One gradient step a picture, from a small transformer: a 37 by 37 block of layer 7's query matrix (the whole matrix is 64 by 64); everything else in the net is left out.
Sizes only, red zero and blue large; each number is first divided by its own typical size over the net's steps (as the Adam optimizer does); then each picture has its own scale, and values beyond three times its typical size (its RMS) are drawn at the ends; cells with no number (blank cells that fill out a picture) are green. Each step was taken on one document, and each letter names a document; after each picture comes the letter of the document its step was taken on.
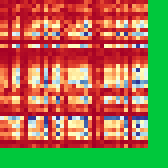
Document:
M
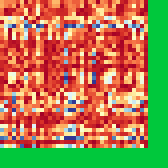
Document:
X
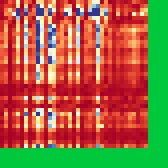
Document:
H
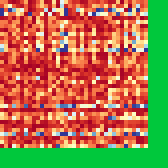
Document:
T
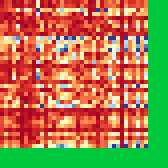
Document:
T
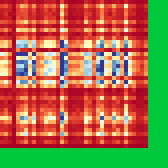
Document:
M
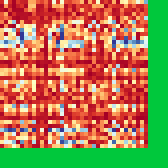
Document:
X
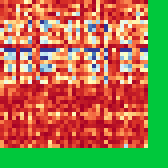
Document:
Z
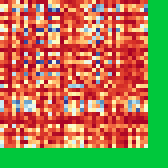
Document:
M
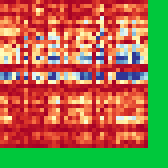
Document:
M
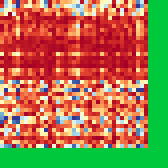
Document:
Z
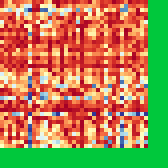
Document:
Z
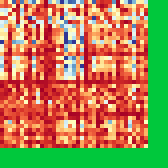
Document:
X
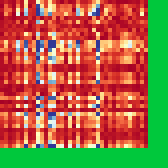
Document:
H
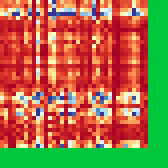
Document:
H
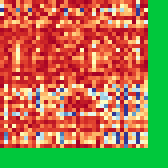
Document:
T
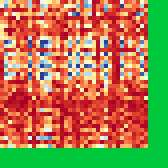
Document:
Z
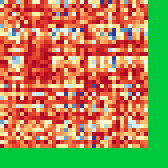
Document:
X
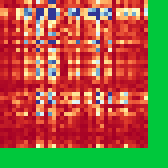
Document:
H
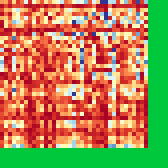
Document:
X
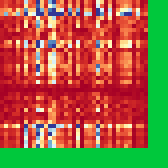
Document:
H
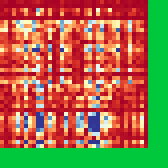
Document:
M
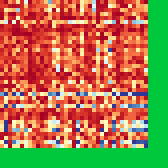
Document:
X
